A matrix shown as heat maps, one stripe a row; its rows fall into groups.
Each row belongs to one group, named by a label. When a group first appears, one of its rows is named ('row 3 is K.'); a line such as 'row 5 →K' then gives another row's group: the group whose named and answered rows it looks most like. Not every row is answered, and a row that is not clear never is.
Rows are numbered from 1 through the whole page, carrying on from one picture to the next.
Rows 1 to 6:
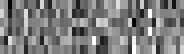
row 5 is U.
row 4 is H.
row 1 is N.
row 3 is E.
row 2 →H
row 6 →U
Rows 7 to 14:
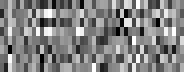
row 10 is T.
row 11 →U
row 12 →N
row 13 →T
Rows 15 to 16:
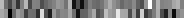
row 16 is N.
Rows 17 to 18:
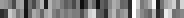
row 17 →U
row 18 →U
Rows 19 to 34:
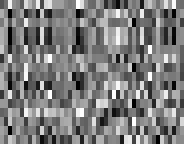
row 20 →N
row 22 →N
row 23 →N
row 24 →H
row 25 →T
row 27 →H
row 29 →T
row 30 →E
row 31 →T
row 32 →U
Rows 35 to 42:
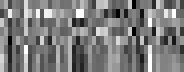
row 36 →T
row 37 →H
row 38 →E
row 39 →N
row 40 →H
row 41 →H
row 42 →H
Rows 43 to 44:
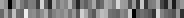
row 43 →N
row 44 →E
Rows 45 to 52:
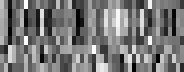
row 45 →H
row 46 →N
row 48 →N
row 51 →T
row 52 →E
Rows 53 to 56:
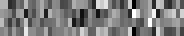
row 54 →U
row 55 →H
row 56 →E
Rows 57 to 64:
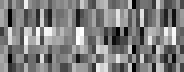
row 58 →N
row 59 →N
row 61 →T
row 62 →E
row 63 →N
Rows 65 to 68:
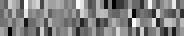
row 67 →U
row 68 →N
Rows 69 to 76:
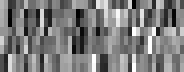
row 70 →N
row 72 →U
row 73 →H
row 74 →H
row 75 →U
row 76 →U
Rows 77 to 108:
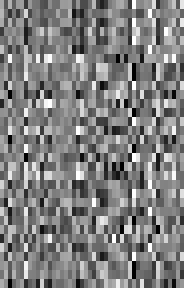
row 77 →U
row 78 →H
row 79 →U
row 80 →U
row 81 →U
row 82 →H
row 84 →E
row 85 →E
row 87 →N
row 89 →E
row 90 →U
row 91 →T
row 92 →N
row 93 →E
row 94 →U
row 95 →T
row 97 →H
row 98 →U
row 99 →U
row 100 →H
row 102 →T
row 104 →H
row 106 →E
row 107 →E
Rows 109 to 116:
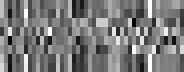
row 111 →E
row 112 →T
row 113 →N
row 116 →H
